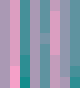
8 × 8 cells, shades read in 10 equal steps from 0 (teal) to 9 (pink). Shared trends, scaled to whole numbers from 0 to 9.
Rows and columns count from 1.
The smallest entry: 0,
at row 8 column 3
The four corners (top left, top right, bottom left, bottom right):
6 3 6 1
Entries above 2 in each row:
7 7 7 7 7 7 6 6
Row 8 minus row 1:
0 1 -2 0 0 0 1 -2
